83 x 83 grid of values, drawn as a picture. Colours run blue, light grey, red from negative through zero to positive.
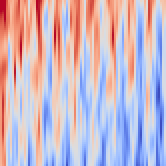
Grain: streaks running down. Slope: up to the top left. Mirror symmetry: none. Average level on the scale: 50%. Ninth with the highest average: top left. Ninth with the lowest average: bottom right. Stripes: upright, repeating 9 times.
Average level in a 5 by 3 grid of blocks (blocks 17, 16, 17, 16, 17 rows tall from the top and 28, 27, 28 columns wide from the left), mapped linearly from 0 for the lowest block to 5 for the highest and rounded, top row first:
5 4 3 | 4 3 2 | 3 2 1 | 2 2 0 | 2 1 0
